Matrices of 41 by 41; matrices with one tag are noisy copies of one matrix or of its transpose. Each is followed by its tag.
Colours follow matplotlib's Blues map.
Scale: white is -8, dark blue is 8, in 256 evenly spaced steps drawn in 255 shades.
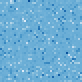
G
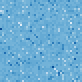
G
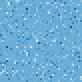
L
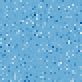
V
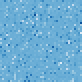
V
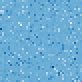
G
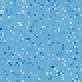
G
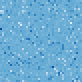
G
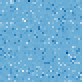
G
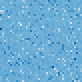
G
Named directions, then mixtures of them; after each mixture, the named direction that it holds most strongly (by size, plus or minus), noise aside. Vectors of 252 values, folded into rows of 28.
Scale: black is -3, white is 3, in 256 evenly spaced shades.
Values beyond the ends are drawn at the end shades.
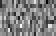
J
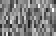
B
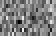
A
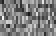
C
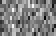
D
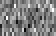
B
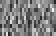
B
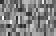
C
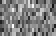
D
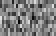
J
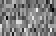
A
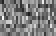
C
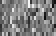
D
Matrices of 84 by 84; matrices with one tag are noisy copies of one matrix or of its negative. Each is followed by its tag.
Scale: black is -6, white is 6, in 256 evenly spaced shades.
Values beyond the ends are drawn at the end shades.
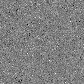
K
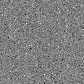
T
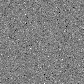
T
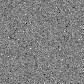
T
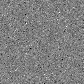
T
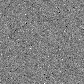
T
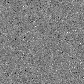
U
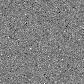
T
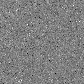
K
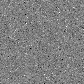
T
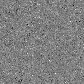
K
